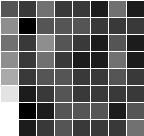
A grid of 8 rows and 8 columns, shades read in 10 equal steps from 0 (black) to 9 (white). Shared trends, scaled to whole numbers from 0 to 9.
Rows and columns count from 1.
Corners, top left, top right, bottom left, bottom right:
3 1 9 4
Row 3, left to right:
4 2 5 3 2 1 3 1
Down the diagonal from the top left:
3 0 5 2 2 2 1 4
